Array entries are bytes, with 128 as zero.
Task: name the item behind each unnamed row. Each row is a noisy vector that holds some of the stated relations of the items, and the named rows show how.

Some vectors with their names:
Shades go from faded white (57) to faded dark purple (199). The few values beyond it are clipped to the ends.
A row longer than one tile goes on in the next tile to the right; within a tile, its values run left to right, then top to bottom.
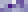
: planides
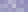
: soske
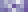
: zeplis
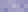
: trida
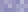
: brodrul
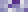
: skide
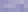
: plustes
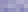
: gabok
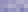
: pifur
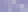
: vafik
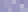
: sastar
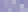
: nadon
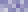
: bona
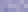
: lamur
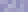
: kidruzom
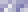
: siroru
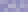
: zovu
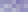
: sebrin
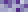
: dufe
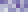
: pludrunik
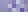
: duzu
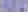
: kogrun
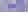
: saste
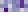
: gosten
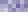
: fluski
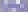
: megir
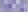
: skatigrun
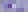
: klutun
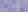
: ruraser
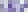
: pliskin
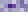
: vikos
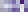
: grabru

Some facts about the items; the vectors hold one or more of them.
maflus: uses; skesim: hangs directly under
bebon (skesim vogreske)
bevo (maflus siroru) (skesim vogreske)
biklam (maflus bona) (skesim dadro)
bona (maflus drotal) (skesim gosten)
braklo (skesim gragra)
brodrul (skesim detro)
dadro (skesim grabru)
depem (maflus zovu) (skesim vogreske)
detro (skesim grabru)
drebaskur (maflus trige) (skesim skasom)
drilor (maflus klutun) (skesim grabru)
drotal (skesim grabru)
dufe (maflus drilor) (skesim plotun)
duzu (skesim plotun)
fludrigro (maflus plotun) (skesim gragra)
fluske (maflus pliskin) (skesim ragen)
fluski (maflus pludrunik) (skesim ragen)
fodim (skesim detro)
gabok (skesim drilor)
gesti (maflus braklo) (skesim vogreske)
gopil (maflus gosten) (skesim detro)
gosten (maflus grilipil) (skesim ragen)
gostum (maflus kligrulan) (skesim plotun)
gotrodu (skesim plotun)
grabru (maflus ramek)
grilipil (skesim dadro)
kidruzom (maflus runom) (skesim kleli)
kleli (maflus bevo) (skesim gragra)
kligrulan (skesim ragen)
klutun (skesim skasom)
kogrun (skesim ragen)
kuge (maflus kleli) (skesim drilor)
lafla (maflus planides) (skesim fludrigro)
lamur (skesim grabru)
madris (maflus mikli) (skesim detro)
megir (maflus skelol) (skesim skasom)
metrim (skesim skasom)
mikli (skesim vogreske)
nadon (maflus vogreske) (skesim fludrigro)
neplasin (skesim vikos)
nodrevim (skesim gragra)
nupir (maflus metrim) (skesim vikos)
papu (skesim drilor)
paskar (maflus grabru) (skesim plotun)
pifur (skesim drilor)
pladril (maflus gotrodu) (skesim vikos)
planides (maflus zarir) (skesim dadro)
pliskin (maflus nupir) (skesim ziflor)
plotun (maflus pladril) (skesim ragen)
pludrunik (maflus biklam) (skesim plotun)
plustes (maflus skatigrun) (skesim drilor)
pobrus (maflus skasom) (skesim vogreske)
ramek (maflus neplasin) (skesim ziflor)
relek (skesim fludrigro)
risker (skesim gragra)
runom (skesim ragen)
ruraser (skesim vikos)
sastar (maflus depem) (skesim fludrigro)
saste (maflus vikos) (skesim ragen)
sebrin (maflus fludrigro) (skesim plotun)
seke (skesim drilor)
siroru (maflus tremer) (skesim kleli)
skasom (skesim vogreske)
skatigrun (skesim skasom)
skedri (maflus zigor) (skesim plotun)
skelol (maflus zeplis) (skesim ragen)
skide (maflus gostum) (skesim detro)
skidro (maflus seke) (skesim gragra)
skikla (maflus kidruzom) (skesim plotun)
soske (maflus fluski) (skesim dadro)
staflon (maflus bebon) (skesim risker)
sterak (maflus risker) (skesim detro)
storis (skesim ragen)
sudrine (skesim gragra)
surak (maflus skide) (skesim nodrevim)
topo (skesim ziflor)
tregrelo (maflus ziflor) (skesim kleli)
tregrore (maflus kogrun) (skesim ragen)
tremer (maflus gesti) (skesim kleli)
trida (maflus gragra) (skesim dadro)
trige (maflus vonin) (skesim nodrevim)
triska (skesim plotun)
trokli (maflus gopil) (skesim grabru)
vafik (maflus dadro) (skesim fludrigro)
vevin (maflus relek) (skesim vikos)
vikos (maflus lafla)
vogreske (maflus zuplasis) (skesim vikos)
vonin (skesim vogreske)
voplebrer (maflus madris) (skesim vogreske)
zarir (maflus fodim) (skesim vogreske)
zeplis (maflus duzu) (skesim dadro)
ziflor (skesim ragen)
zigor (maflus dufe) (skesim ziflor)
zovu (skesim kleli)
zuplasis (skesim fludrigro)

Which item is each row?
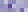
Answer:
metrim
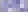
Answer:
surak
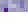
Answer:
grilipil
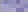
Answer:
skedri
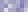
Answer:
gesti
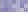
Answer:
dadro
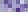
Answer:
zigor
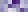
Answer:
gostum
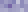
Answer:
vogreske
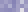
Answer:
detro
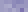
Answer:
skikla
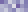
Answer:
biklam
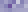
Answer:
skasom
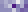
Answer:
skelol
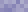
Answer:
fodim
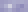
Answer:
kuge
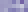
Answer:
neplasin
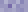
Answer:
drebaskur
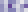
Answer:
nupir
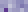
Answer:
trokli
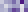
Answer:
ramek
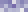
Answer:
fludrigro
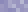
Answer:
drotal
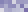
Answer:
pladril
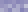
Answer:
gotrodu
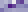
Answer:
lafla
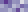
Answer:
drilor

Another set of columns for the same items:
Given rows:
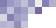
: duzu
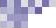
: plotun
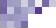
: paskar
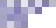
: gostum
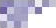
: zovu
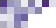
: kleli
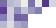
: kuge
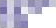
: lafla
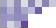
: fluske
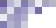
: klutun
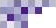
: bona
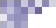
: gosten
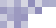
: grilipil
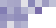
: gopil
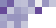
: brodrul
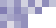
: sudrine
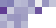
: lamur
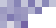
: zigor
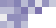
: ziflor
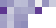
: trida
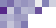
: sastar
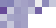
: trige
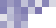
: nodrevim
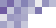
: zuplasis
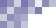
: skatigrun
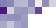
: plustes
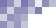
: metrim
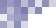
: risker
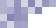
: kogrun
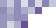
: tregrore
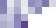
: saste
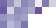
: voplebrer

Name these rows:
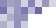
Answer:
grabru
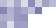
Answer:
zeplis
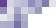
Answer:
vikos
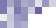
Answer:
fludrigro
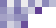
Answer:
sebrin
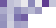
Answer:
bevo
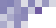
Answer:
detro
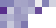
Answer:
surak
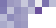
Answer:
triska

